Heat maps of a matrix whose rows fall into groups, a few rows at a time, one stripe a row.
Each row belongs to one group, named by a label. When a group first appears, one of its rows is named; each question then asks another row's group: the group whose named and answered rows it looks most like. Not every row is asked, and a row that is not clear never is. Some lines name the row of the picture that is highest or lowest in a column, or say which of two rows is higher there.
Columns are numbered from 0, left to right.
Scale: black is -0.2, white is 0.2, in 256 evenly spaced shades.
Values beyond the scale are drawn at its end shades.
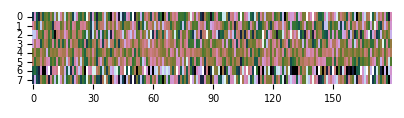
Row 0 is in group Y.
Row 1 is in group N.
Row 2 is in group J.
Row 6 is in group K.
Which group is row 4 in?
Y
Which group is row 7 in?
Y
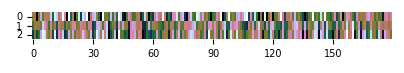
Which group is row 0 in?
K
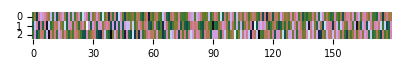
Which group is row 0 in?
K
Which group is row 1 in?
Y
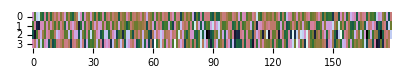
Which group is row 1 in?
N
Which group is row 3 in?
J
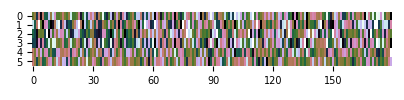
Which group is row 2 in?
Y
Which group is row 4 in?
J
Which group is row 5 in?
K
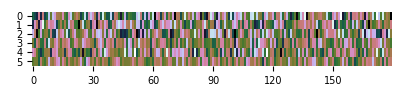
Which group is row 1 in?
N
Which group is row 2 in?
N
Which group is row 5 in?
K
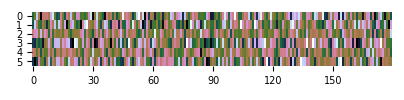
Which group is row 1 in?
Y
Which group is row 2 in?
J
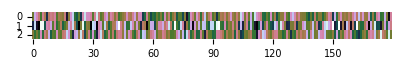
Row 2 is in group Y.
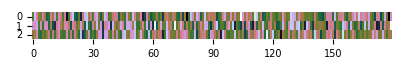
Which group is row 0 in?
Y
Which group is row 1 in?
J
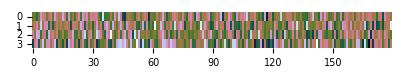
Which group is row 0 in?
K
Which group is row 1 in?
J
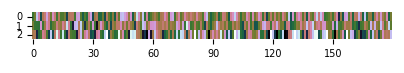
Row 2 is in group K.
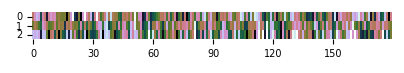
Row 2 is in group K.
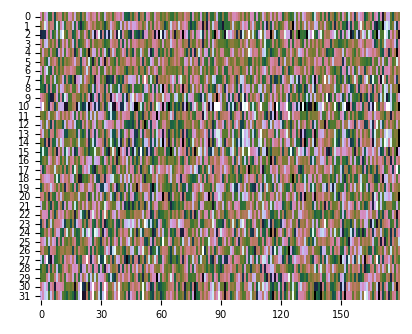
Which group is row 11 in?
K
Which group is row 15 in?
Y
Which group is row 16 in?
K
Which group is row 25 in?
J
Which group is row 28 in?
Y
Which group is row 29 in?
K
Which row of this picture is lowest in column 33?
7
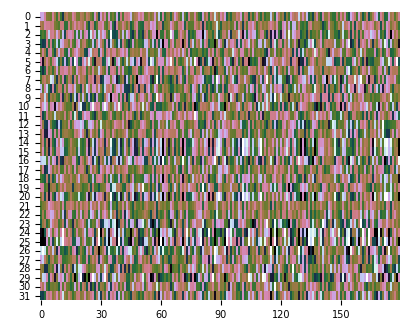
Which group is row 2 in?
K
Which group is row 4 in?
N
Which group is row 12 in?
N
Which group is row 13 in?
N
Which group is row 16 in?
J
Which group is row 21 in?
K
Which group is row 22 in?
K
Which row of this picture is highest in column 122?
24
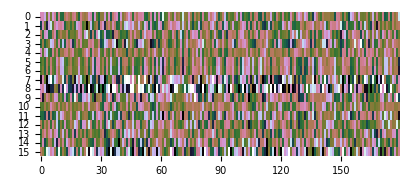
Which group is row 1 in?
N
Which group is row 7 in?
N
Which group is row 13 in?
N
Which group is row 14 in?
Y
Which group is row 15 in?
K
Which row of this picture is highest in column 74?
8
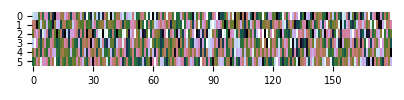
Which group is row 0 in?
J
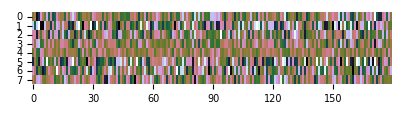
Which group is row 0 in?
N
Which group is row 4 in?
N
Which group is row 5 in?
N
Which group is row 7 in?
K
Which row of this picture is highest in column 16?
7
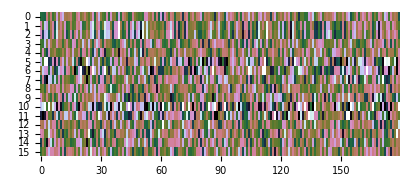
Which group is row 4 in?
Y
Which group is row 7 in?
N
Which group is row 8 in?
K
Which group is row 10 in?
J
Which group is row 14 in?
N
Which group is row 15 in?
K
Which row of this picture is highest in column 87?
10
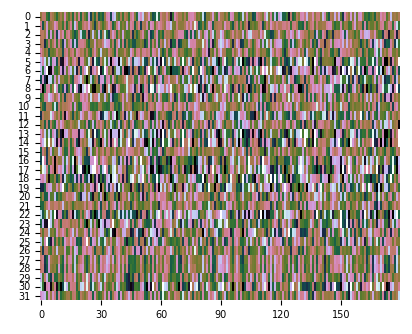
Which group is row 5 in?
J
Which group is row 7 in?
N
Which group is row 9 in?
K
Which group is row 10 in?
Y
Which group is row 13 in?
J
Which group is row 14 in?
J
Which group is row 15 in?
N
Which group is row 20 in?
Y
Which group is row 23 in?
N
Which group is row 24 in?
K
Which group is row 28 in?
N
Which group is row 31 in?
J
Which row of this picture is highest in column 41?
22
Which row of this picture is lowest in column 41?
18
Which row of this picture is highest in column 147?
30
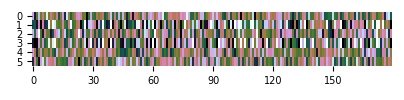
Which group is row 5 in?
N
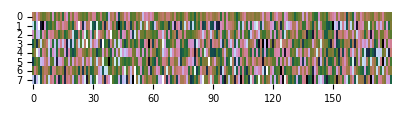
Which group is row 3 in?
K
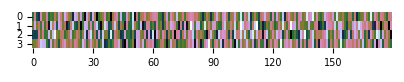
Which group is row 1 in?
Y
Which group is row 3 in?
K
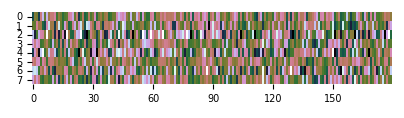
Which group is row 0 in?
N
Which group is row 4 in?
N
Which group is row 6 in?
J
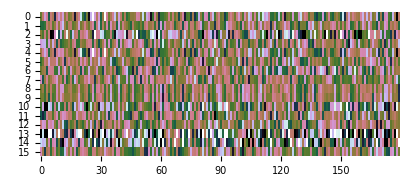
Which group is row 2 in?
K
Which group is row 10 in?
N
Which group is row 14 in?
J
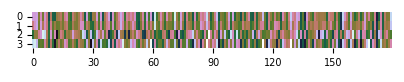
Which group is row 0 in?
J
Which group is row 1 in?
J
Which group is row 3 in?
J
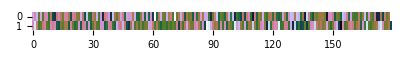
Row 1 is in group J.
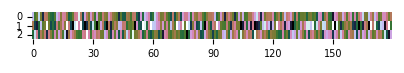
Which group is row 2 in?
Y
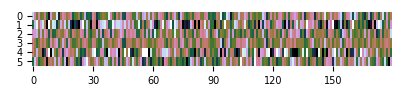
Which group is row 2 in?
J
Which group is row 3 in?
K
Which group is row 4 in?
K
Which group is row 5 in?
Y
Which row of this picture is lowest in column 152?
1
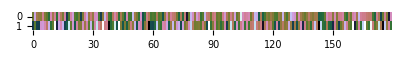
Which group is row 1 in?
K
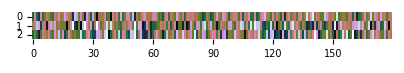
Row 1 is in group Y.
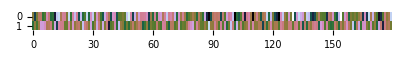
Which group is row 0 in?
J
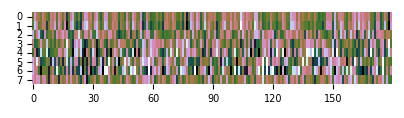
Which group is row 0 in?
Y
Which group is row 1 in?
Y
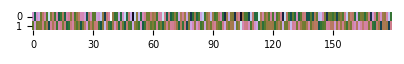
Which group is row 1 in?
Y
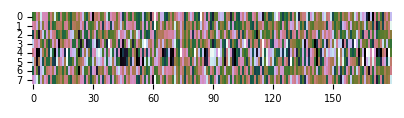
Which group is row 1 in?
J
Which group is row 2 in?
N
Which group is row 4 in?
N
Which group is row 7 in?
J
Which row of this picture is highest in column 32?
4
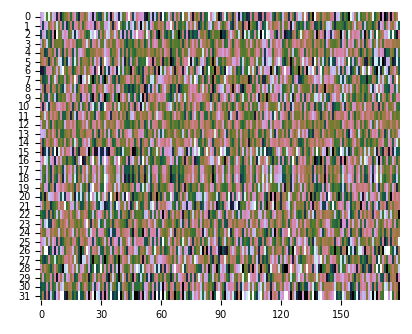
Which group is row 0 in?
J
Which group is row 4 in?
N
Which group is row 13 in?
J
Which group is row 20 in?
K
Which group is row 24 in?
K
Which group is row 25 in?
J
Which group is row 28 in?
J
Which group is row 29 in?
Y
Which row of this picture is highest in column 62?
31
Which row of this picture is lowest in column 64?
31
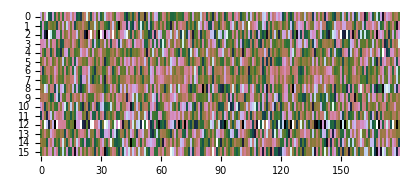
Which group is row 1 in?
Y
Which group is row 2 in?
N
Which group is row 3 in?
J
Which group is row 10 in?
K
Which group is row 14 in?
K
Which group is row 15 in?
N
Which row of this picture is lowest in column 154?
15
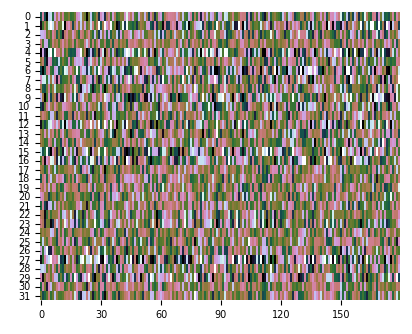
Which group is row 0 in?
N
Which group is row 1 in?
K
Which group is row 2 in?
J
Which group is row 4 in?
N
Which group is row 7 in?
J
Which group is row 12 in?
K
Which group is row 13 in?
K
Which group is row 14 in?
N
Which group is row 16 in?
K
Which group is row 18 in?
N
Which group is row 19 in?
J
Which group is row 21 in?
N
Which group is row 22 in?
K
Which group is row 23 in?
K
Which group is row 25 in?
Y
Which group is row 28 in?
J
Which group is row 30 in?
N
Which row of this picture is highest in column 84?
10
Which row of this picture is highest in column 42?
4
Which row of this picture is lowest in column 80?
4
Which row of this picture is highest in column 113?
15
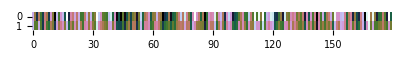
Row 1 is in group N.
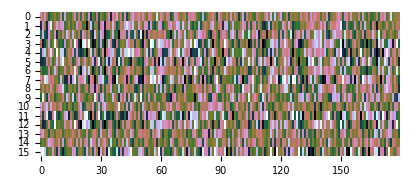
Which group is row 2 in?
Y
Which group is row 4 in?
N
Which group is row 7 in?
K
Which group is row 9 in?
Y
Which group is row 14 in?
K
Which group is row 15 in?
J
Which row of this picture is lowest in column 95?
15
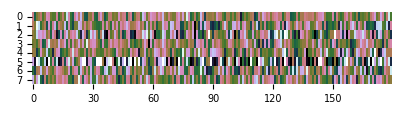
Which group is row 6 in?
J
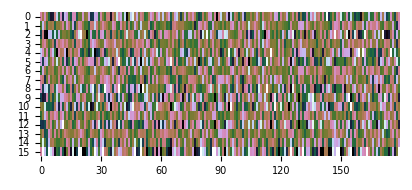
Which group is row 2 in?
N
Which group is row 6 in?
Y
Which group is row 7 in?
N
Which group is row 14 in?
Y
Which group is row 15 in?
Y
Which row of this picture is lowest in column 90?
4
